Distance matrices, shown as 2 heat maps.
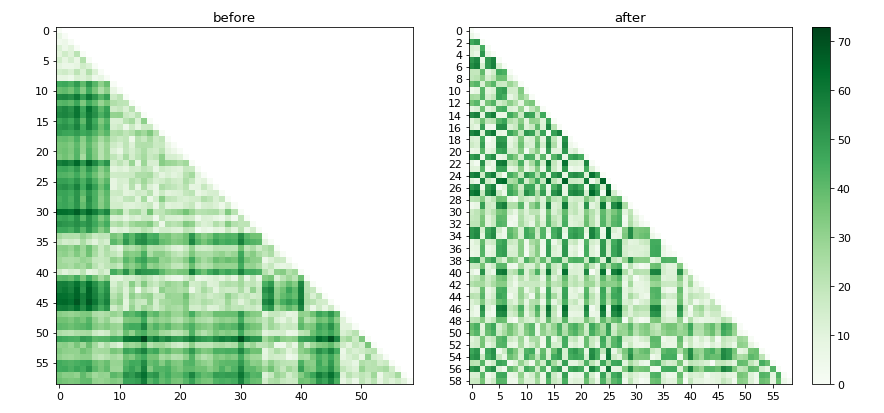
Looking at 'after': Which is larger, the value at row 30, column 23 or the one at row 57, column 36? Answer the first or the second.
the first
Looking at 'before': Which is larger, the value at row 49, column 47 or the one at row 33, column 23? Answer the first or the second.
the first
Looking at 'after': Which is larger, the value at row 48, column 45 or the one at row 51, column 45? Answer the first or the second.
the first
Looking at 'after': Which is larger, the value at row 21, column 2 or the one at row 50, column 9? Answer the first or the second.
the second
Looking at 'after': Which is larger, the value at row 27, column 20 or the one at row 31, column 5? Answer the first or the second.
the first
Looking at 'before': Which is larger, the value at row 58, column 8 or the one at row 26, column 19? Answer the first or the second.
the first
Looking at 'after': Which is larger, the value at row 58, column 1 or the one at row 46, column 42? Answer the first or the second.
the second
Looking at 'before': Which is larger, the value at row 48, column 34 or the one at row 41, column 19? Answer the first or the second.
the first
